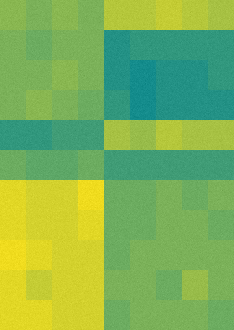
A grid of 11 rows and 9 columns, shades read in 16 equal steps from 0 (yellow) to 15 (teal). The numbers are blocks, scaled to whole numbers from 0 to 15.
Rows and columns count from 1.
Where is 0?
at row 7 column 4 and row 9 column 1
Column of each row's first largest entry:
2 5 6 6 1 5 5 5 5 7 5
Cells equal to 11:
0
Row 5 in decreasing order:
13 13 12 12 6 5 5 5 4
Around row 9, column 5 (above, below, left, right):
9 8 2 8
